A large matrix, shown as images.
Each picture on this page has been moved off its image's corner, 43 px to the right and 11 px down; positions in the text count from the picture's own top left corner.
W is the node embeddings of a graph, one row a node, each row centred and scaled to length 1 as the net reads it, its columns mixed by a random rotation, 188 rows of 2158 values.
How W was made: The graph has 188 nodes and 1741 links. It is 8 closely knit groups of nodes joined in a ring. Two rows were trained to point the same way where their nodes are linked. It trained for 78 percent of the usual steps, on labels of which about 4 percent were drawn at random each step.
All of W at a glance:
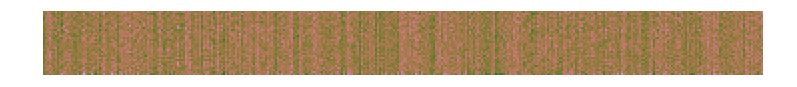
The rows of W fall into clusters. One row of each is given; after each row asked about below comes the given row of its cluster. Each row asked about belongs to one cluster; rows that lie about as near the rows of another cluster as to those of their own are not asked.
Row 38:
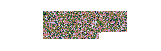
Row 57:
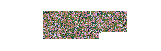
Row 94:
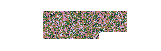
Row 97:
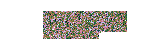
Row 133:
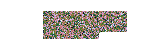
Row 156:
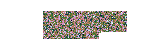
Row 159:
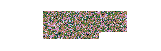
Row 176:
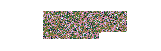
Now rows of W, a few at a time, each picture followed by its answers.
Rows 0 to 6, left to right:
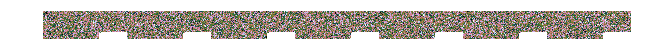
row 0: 38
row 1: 159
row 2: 176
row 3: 133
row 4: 133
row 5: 94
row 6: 57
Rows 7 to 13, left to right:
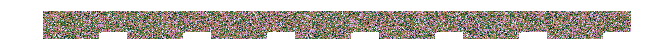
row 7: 57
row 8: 156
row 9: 133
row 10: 57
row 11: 133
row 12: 38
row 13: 156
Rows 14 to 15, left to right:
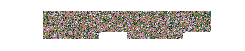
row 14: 57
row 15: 97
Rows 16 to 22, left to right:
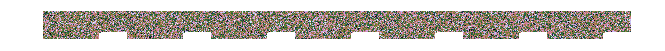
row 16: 38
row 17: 156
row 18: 133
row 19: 94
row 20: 156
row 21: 176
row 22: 159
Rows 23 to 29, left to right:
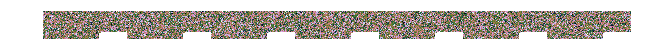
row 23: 176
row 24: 94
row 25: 94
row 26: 156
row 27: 97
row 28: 133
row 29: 159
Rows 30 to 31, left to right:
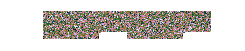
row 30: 176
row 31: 97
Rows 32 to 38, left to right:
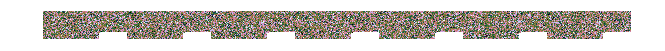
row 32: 133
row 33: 38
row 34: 38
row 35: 38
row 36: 133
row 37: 57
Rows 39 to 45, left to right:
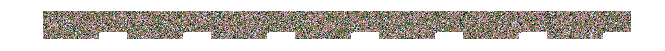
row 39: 159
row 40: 133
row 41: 156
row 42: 94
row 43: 156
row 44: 38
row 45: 156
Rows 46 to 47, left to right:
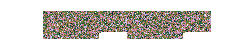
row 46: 159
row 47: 159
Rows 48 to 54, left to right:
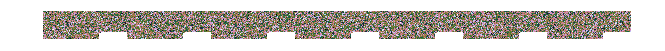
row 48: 97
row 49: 159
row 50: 97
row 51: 176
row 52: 94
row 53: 94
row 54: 156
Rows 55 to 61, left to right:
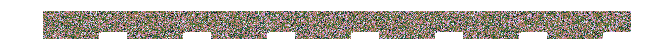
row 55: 57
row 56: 57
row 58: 156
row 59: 156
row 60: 57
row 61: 133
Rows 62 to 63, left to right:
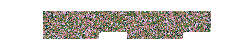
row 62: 156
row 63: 133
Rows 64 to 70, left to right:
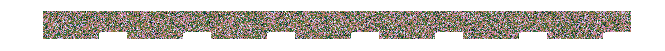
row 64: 159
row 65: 97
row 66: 94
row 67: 133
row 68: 156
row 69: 176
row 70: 38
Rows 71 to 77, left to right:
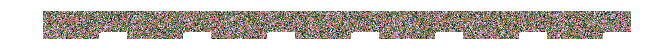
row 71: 97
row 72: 176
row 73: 94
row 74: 38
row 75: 94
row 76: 94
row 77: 57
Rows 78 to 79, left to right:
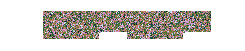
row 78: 94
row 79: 97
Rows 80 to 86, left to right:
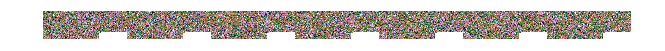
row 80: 156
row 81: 156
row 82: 57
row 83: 57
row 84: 176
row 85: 38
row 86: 176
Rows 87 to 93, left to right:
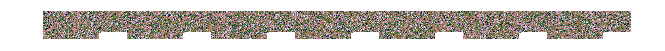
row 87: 156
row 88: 133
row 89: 57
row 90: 176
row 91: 176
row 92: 97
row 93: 133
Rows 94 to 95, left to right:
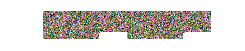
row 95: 159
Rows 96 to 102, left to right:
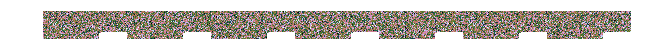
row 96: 159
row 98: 176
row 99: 38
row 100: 156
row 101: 159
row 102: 38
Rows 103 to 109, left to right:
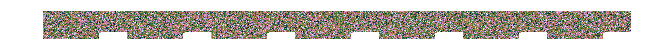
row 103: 176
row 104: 159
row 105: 159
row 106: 94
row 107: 97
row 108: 159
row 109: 133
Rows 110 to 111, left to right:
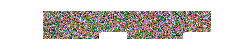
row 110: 176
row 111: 133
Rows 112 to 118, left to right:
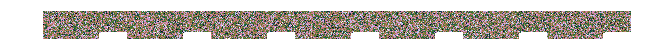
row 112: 159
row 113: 94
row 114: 159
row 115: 57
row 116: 94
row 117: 156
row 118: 159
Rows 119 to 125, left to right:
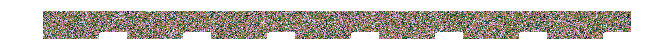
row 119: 133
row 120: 156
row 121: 38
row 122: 133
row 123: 97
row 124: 94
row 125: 94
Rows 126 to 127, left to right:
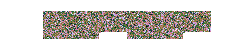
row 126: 133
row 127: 156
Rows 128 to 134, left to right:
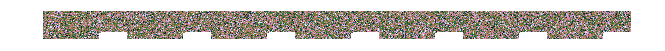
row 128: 57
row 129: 176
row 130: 97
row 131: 159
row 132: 156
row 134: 94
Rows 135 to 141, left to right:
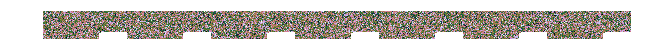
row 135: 156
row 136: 94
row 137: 38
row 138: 97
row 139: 97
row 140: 159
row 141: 38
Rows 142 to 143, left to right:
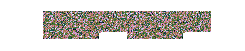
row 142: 176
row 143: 176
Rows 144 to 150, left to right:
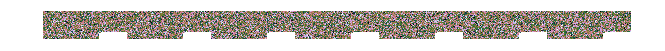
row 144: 94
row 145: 94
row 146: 156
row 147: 57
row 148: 57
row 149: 38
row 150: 97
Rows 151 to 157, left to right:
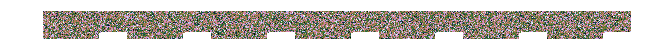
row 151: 159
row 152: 176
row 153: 38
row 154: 176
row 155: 94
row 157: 176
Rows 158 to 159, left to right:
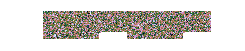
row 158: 57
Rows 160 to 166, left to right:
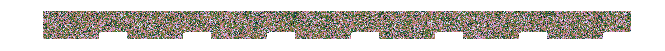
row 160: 159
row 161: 159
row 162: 97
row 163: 133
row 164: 38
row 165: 97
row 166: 133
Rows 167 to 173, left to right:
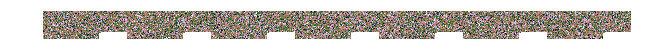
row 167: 159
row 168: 57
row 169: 156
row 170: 133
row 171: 57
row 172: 38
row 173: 176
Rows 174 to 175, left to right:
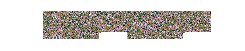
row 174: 57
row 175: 159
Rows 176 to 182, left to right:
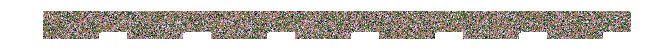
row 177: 38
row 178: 94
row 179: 94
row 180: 176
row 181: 156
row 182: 133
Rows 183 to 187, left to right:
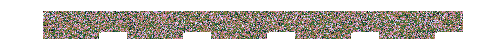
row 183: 176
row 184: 156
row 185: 176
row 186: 176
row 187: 57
